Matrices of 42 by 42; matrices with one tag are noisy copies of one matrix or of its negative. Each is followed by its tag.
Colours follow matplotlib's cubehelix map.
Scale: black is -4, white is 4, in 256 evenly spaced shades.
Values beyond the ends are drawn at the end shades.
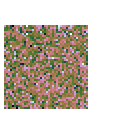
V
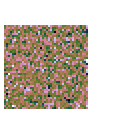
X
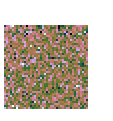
V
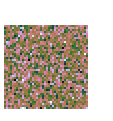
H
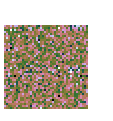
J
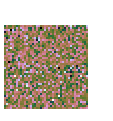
J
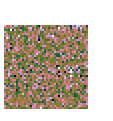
J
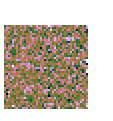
X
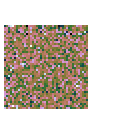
V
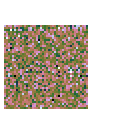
J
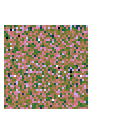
J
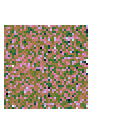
X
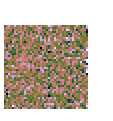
X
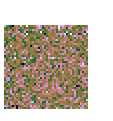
V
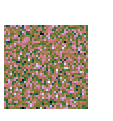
H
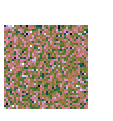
V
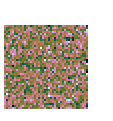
X
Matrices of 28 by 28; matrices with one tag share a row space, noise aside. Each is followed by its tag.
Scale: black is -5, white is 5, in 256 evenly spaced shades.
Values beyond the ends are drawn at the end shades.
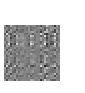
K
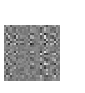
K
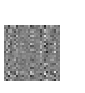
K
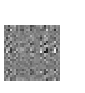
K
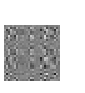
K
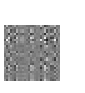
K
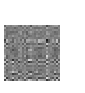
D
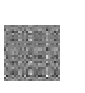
D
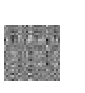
D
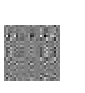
K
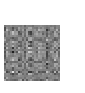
D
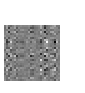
K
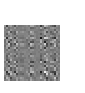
K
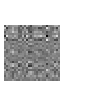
D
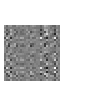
K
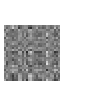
D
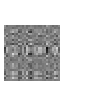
D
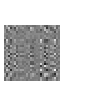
K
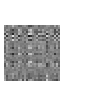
D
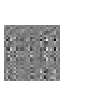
K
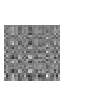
D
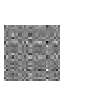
D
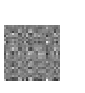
D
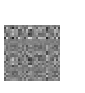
D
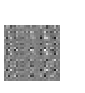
K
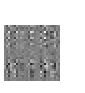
K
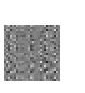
K
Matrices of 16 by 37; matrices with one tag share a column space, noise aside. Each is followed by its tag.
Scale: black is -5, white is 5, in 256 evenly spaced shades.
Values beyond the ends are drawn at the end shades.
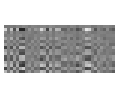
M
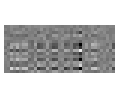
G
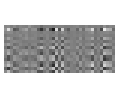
M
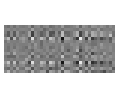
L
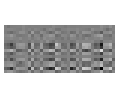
G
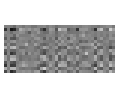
M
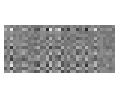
M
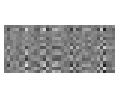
M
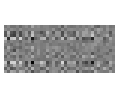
L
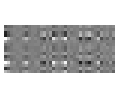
L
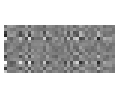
L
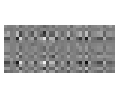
L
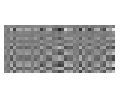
M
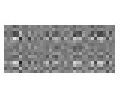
L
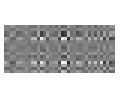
L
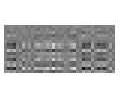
G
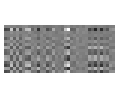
M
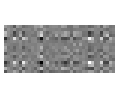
L
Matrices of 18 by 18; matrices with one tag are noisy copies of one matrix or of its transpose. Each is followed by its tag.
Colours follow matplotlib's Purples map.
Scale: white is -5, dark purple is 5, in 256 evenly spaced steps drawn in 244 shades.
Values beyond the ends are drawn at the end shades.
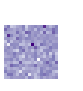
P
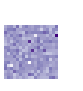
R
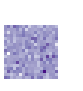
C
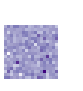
C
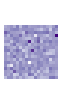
R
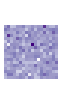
P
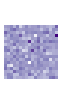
R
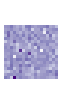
R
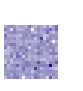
C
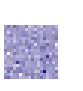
C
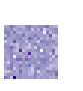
R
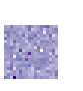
R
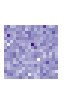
P
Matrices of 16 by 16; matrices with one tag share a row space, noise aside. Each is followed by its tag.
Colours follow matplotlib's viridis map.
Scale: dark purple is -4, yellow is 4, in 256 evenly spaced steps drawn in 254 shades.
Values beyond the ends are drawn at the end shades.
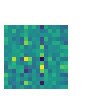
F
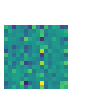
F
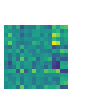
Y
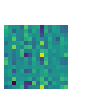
F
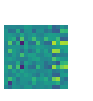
Y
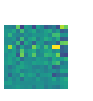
Y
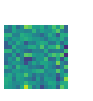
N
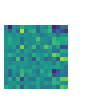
Y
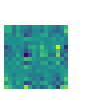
N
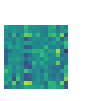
N
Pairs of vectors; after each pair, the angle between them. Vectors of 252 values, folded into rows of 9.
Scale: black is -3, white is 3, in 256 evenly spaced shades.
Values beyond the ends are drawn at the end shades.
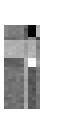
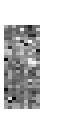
partly aligned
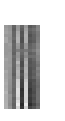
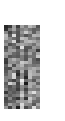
partly opposed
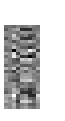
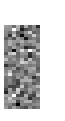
partly aligned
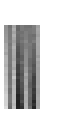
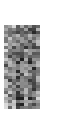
partly aligned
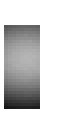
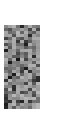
orthogonal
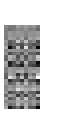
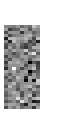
orthogonal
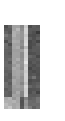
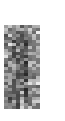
partly opposed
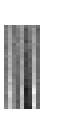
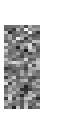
orthogonal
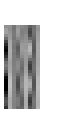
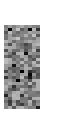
orthogonal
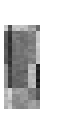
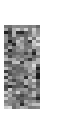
partly aligned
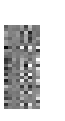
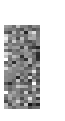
partly opposed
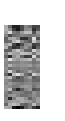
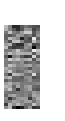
nearly parallel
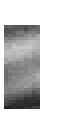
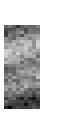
nearly parallel
